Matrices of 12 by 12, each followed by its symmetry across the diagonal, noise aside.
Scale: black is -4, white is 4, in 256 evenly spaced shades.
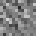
antisymmetric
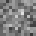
neither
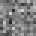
antisymmetric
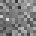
antisymmetric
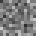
symmetric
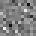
antisymmetric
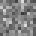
neither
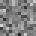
neither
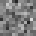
neither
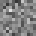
neither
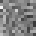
neither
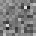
symmetric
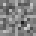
symmetric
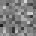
antisymmetric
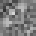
symmetric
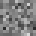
antisymmetric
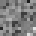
symmetric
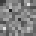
symmetric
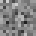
neither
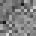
symmetric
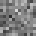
antisymmetric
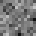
symmetric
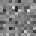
neither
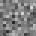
antisymmetric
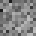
symmetric
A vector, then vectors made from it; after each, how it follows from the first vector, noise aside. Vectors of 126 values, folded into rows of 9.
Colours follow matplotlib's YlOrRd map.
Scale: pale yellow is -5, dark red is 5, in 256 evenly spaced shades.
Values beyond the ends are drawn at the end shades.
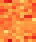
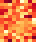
scaled up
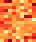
scaled up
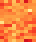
reversed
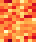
scaled up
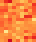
copied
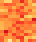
negated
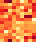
scaled up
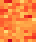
copied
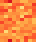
copied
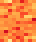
negated
